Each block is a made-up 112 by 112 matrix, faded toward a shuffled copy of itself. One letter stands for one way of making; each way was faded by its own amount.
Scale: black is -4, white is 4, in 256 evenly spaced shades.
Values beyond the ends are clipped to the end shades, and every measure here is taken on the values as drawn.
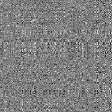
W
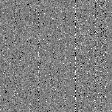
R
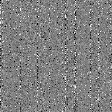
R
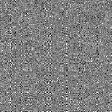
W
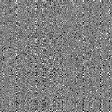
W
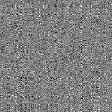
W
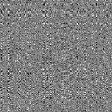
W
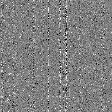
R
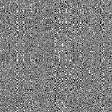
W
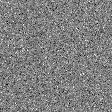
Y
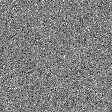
Y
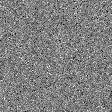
Y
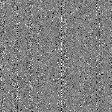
R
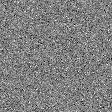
Y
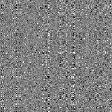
W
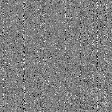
R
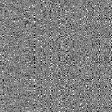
W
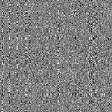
W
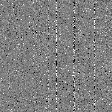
R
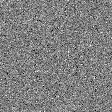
Y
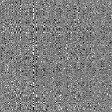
W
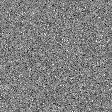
Y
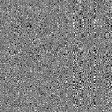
W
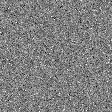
Y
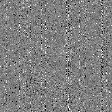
R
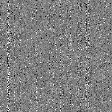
R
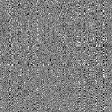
W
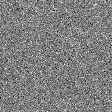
Y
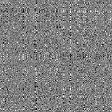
W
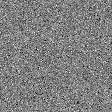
Y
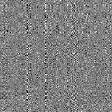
W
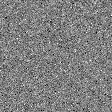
Y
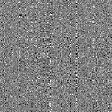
W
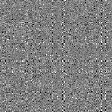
W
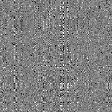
W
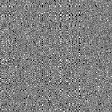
W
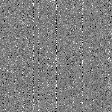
R
